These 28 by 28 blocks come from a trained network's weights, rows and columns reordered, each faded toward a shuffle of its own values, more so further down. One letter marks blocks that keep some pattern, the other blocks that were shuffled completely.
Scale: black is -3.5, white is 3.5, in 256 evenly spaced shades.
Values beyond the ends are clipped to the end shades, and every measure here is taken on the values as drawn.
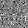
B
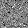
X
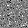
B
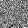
B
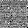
B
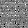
B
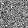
X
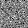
X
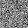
X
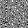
B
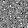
X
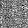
B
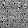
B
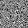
B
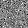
X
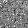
X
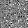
B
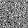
X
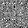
B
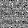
B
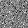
X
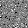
B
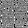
B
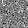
X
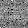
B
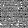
B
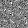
X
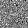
X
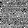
B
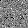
X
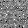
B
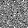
X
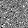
X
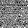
B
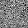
B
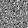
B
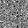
B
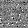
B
